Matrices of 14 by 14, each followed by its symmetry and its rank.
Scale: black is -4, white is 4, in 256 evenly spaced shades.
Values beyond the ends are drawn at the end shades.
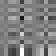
neither, rank one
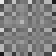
symmetric, rank two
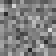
antisymmetric, full rank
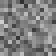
antisymmetric, full rank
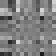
antisymmetric, rank two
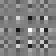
symmetric, rank one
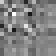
symmetric, rank two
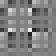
symmetric, rank one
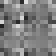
antisymmetric, rank two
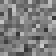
neither, full rank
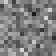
neither, full rank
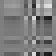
neither, rank one
